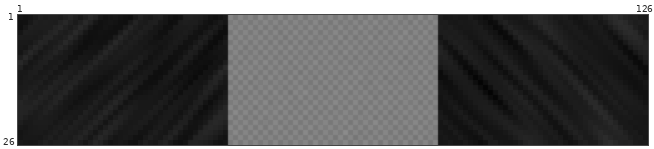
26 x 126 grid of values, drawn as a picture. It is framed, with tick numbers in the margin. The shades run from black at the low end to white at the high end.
It is made of 1 by 3 panels. Panel 1,1: very low, slanting up to the right, faint in contrast. Panel 1,2: middling, checkered, faint in contrast. Panel 1,3: very low, slanting down to the right, faint in contrast.
